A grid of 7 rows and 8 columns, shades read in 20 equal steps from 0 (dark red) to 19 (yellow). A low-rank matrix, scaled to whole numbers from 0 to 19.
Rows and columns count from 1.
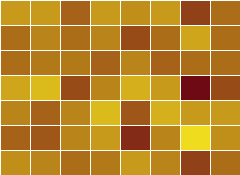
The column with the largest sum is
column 4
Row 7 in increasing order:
5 9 9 10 11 11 12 13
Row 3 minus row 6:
1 3 -1 -5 8 -3 -10 -3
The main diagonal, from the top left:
13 11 10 11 7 11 5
